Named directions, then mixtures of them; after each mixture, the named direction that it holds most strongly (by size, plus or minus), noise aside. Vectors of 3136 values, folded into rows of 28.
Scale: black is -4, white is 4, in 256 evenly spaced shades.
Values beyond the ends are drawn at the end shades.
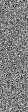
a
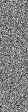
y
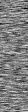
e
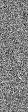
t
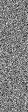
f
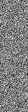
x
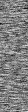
e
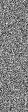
f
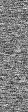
e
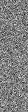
f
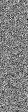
x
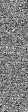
y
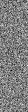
t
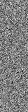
a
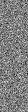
t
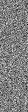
f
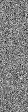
a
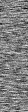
e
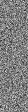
a
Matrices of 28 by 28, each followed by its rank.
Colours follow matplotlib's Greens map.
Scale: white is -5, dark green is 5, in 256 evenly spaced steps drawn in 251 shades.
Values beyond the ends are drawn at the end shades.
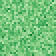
full rank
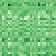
three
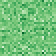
five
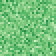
full rank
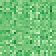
five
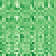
three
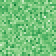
full rank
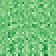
five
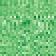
five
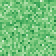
full rank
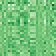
three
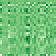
three
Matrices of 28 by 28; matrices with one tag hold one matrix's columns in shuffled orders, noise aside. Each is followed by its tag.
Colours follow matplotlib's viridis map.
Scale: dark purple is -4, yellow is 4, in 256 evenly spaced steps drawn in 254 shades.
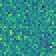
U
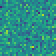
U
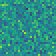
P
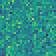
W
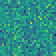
W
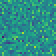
P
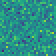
P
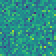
U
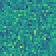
U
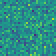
W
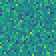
P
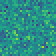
U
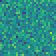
P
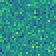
P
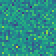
U
